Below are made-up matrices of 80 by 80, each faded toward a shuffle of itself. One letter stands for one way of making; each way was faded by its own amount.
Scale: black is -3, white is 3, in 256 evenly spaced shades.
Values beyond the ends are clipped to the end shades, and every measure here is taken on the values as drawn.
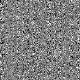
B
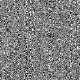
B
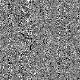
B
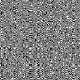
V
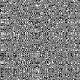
V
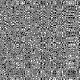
V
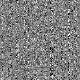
B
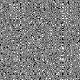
V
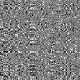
V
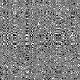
V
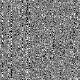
B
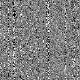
B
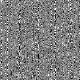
B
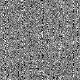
B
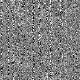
B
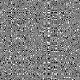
V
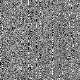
B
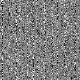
B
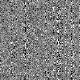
B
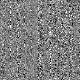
B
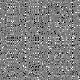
V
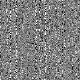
B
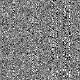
B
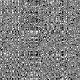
V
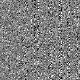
B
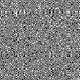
V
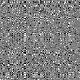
V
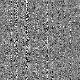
B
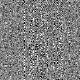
B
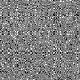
V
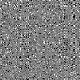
V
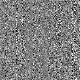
B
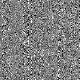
B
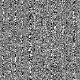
B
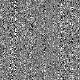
B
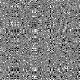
V
